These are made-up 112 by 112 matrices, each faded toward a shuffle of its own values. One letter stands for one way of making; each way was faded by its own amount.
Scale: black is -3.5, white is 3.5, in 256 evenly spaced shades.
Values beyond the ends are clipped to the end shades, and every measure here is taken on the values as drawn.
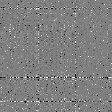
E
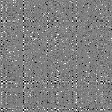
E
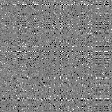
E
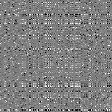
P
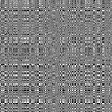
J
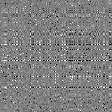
P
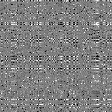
P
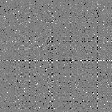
E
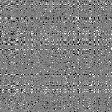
E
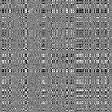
J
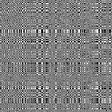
J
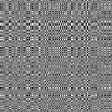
J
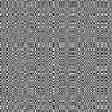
J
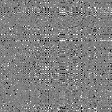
E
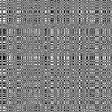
J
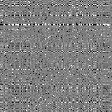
P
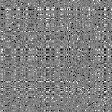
P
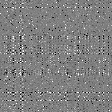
E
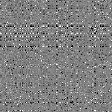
E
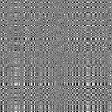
J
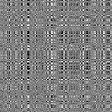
J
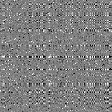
P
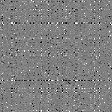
E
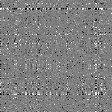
E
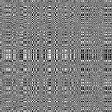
J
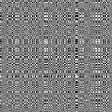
J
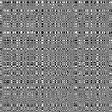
J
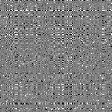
P
